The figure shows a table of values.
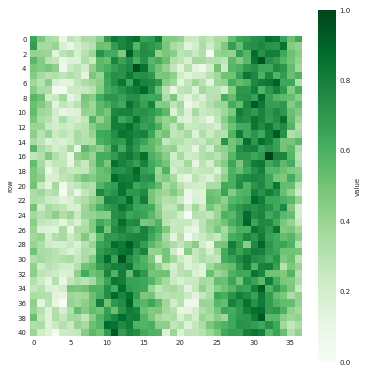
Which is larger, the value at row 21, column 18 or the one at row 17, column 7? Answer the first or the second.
the first
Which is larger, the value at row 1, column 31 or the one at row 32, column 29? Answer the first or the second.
the first
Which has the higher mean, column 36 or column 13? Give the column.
13
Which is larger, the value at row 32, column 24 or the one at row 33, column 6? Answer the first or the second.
the first
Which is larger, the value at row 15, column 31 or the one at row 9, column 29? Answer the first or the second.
the second
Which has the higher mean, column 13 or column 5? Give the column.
13
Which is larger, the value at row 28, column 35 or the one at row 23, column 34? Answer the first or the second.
the second
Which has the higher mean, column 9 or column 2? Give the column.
9
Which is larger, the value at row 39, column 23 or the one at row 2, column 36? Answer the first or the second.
the second
